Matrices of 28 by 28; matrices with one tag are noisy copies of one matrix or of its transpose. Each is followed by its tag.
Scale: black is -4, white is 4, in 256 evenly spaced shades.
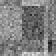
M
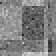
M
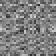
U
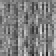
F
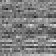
F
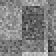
M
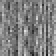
F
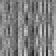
F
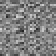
U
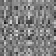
U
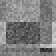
M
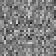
U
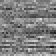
F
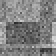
M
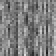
F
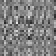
U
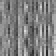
F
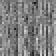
F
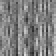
F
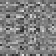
U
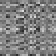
U
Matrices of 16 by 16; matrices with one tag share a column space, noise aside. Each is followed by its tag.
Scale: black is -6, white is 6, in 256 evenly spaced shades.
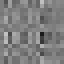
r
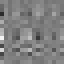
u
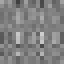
r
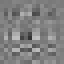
u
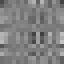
r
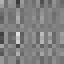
r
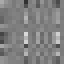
r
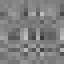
u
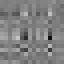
u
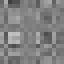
r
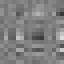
u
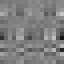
u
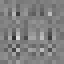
u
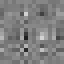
u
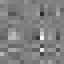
u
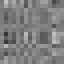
r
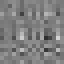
u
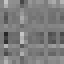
r
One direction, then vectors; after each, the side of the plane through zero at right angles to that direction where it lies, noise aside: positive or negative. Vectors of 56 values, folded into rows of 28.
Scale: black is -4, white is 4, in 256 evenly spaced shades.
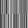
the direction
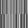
positive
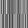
negative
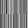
positive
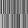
negative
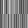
positive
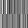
negative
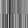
negative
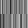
positive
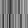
negative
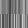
negative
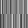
positive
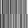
positive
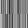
negative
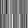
positive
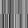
negative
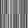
positive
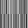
positive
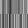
negative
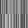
positive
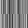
negative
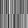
positive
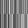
positive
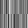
positive
